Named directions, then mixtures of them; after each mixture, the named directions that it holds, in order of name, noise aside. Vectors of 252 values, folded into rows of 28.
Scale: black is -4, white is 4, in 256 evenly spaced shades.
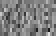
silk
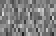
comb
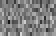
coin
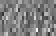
comb, silk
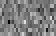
coin, comb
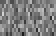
comb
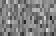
coin, comb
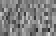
silk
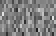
comb, silk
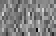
comb, silk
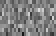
comb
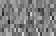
comb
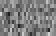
comb, silk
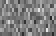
coin, comb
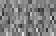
comb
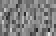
silk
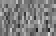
silk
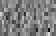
silk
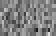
silk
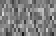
comb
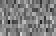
coin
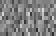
comb, silk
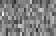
coin, comb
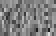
silk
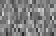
comb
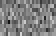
coin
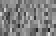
silk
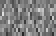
comb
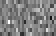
coin, comb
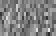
silk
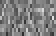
comb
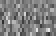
coin, silk
